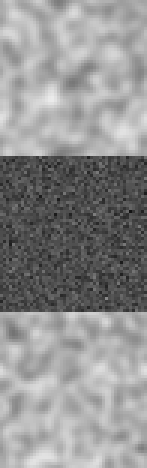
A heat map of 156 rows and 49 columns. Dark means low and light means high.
It is made of 3 by 1 panels. Panel 1,1: high, blotchy. Panel 2,1: low, fine-grained. Panel 3,1: high, blotchy.
